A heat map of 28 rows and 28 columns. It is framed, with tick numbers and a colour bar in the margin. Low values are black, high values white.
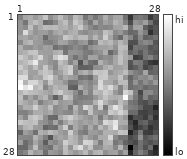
The bottom right is the ninth with the lowest average. The left part is higher, up to a seam about 80% of the way across. The ninth with the highest average is the middle left. No regular stripes run through it.
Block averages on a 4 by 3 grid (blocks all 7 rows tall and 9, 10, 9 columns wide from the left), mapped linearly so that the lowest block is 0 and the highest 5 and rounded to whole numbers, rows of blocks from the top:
3 3 1 | 5 3 2 | 4 4 1 | 3 4 0
